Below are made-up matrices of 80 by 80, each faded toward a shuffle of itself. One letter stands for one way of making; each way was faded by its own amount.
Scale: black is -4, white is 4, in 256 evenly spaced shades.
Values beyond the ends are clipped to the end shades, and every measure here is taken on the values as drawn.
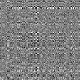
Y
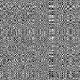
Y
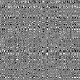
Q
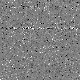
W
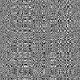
Y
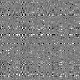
Q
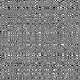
Q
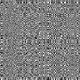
Y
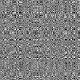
Y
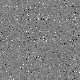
W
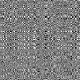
Y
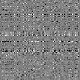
Q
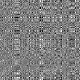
Y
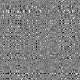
Q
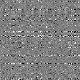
Q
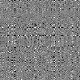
Q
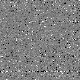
W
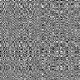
Y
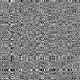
Y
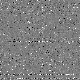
W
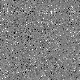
W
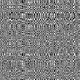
Y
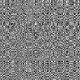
Y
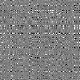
Q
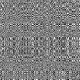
Y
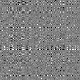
Q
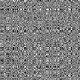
Y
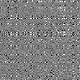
Q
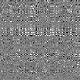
Q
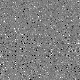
W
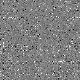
W
